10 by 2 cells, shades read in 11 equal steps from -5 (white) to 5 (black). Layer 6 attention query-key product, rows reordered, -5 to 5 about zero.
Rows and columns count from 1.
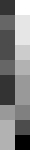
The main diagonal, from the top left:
3 -4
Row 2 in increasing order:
-4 1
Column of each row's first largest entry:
1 1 1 1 1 1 1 2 2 2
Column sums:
10 -13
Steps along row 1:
down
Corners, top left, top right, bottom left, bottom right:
3 -5 -2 5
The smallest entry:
-5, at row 1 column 2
